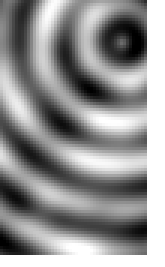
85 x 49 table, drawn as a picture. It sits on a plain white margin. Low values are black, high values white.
No overall slope runs across the table. On average the colour sits 50% of the way up the scale. Concentric rings centre on the top right. There are no lone odd cells. The halves do not mirror each other.
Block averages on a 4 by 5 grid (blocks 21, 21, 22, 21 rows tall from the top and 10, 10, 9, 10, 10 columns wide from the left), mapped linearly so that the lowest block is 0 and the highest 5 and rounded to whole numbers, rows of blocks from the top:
15330
53235
22344
14432
